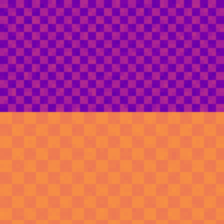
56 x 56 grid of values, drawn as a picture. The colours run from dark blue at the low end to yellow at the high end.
The table splits into 2 rows of 1 panel. Panel 1,1: low, checkered. Panel 2,1: high, checkered, faint in contrast.
